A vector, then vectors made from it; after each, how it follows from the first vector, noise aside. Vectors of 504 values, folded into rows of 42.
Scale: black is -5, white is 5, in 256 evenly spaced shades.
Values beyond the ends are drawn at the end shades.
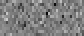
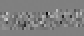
partly zeroed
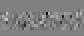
partly zeroed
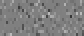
partly zeroed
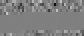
partly zeroed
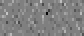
partly zeroed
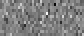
sign-scrambled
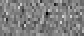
sign-scrambled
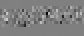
partly zeroed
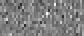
sign-scrambled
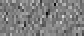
sign-scrambled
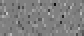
partly zeroed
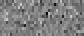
sign-scrambled
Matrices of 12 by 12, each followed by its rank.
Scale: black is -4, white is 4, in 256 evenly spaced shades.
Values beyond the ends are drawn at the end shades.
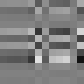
one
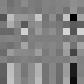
two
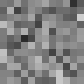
full rank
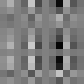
one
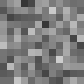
full rank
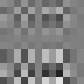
one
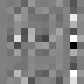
two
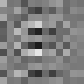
two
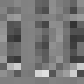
two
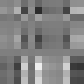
one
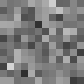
full rank
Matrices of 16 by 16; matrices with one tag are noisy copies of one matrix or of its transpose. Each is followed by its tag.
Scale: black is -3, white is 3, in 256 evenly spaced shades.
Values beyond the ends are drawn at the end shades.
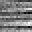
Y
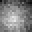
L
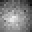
L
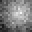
L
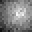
L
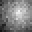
L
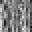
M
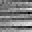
Y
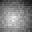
L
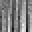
Y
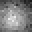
L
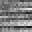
Y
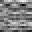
M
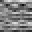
M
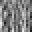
M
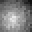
L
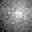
L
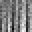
Y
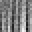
Y
